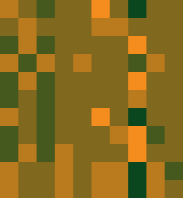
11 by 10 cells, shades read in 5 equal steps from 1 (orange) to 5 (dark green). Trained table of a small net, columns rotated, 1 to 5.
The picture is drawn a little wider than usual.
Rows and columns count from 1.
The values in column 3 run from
2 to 4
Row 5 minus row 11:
2 -1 1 1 0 1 1 -4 1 0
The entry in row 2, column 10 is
3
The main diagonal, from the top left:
2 2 4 3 3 3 3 1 3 4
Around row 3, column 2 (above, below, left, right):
2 4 4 4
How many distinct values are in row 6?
3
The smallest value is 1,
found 6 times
